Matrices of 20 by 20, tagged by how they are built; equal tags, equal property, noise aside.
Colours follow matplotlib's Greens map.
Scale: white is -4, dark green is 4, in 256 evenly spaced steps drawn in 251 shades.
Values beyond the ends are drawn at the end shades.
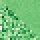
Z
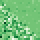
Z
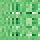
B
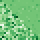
Z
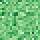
B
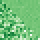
Z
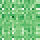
B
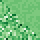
Z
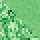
Z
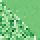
Z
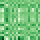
B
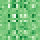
B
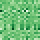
B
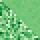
Z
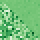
Z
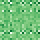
B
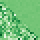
Z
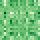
B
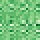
B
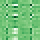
B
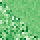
Z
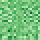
B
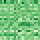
B
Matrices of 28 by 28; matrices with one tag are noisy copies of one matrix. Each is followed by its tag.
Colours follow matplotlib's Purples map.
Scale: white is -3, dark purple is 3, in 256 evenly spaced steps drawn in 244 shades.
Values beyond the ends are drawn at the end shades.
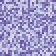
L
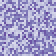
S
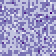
L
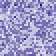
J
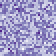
J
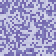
J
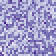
S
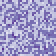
S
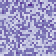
J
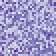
S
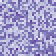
S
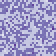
J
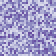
S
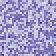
S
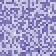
L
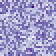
J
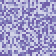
L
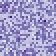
J
